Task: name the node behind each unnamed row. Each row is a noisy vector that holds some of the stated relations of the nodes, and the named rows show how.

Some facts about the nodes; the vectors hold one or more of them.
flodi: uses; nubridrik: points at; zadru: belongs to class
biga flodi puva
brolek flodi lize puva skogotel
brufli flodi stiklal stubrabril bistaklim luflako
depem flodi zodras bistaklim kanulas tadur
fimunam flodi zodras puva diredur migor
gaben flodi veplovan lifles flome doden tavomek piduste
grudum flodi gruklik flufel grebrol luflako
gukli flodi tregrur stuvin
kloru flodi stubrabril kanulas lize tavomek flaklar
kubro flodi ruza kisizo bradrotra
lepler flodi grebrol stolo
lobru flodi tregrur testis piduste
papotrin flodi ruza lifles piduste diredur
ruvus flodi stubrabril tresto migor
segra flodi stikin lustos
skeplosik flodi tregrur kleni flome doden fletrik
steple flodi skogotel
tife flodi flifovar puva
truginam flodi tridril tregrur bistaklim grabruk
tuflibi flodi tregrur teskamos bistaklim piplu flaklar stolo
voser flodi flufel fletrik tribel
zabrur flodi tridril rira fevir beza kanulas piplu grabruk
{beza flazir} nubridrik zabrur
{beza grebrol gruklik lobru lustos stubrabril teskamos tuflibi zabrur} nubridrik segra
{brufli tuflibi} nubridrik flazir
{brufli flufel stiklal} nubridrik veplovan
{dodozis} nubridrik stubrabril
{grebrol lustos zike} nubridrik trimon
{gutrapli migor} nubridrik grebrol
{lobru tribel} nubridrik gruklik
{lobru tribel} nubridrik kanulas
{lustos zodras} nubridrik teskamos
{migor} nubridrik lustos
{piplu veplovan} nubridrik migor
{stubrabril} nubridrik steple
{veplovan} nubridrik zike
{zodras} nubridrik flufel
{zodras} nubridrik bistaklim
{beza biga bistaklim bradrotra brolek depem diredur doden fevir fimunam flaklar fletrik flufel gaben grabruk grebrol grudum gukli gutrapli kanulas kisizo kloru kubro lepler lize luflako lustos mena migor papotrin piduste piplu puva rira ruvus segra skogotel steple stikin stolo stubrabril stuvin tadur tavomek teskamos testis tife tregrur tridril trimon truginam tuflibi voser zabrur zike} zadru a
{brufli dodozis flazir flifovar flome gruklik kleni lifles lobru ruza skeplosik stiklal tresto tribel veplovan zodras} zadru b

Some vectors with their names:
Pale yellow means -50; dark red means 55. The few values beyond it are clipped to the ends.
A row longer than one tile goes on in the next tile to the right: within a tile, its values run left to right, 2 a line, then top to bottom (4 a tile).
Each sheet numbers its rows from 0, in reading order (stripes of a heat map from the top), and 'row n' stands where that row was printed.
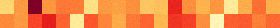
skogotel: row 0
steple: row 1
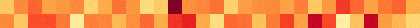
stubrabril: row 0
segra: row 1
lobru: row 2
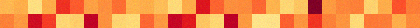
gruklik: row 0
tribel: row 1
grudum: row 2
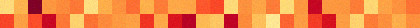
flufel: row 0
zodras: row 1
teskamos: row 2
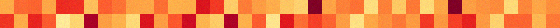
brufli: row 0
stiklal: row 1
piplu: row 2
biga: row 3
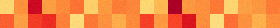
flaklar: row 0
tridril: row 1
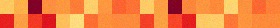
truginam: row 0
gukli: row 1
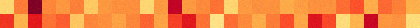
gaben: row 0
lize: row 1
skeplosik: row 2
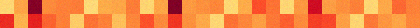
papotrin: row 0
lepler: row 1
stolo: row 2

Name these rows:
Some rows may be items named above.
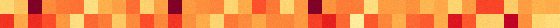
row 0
kubro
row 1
lepler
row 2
skogotel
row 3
ruza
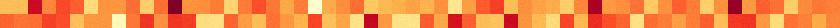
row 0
gutrapli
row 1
tuflibi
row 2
dodozis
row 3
lifles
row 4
kloru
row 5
ruvus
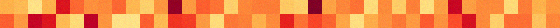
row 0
tribel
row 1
ruvus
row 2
piplu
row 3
puva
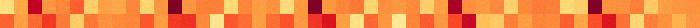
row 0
zike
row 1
brolek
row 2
beza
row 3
tregrur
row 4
fletrik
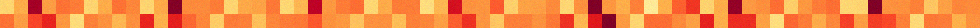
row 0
luflako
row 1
papotrin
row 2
grebrol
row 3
trimon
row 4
bistaklim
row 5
depem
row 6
voser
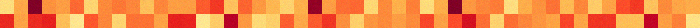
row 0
zabrur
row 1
flazir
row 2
migor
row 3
flufel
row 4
veplovan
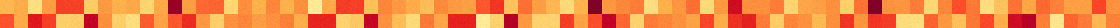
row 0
ruza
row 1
migor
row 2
tresto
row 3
flazir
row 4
flufel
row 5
piduste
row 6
tuflibi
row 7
kanulas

